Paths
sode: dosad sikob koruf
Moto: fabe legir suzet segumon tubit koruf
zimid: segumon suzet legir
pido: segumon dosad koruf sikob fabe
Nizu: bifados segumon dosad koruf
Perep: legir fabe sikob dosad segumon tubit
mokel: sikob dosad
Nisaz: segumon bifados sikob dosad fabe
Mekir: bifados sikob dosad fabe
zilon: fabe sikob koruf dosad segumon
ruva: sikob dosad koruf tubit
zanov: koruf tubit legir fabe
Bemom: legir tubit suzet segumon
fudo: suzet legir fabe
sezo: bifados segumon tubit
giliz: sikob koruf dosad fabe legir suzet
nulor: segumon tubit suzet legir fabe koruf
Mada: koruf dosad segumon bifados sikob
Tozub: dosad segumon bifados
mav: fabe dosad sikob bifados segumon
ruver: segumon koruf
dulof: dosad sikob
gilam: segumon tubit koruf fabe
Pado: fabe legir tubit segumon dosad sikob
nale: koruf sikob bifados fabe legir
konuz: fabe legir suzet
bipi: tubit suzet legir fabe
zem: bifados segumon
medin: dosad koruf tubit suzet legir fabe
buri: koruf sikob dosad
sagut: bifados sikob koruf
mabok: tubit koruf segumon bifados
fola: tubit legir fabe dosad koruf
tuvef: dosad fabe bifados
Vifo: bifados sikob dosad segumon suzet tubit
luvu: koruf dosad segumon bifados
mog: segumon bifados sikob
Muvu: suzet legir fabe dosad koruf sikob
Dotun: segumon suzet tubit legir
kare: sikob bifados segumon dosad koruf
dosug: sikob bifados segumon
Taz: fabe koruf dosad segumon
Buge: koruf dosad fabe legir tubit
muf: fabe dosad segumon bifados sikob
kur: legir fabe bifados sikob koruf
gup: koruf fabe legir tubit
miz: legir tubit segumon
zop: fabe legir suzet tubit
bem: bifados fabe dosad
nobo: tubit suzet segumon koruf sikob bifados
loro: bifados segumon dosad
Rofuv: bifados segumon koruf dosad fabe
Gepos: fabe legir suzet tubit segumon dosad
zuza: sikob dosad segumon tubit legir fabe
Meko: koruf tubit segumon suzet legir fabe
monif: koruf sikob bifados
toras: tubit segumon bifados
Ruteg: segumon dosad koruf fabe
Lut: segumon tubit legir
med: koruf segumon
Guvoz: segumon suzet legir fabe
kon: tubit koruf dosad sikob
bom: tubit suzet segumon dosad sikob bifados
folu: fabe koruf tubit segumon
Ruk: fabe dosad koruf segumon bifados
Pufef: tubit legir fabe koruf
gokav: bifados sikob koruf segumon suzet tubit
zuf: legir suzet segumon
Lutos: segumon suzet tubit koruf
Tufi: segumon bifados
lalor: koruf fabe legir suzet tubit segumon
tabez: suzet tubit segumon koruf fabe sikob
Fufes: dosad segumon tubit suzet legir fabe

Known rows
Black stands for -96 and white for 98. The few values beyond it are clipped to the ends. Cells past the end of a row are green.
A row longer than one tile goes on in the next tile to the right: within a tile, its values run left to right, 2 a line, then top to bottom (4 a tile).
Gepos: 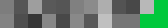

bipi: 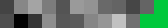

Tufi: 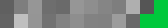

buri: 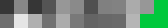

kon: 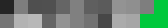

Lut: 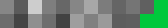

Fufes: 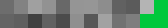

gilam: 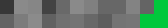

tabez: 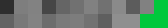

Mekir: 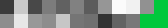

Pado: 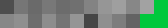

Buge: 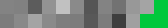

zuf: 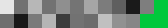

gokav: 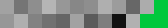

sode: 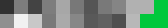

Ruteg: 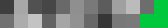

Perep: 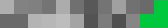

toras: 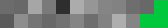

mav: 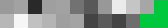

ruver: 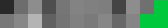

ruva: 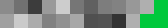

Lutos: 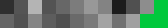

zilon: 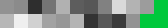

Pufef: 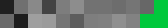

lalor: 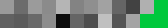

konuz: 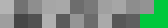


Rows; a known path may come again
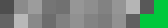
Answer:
Tufi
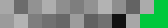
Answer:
gokav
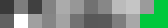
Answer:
monif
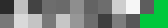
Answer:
Nisaz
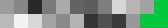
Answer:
zilon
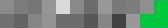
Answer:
gup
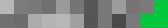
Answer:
Perep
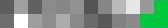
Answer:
tuvef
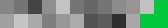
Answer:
ruva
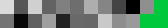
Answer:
Bemom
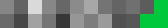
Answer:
Lut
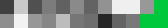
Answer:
Mekir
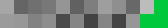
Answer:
folu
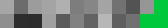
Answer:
zop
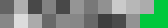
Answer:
Rofuv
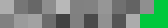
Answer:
med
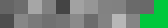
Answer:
toras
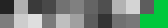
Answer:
pido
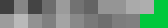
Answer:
mokel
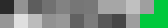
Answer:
sagut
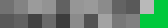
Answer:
Fufes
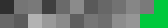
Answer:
fola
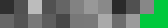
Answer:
Lutos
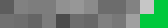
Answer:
medin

